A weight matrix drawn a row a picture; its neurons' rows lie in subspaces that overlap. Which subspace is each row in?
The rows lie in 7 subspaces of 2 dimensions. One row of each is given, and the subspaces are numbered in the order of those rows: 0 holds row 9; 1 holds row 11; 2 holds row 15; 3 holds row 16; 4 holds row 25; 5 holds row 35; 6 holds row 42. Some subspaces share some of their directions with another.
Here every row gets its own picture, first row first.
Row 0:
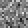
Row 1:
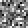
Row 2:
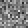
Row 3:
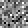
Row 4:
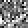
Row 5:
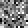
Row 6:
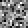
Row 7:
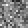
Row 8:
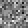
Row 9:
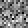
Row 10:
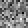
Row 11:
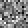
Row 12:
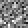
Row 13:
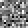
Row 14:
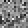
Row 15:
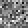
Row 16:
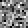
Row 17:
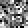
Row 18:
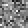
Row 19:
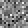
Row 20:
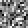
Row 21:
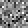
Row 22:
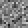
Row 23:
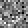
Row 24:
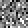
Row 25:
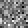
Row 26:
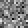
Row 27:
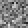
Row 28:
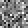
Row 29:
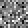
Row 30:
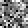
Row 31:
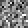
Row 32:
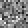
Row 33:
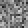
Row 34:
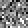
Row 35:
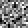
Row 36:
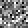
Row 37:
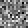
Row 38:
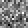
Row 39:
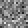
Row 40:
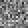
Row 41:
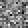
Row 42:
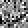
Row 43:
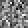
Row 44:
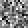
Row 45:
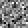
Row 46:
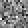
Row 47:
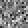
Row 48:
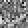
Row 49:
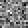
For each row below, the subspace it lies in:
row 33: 4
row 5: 4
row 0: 0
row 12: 5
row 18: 2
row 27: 5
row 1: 3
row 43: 1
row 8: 2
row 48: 6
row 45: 5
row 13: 3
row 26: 4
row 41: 6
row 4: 6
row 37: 5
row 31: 1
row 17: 4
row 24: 0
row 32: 1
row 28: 2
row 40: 5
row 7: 2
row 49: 6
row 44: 1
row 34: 0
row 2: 5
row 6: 3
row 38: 0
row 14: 6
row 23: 1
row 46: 1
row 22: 5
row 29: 0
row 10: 0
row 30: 2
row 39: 4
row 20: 3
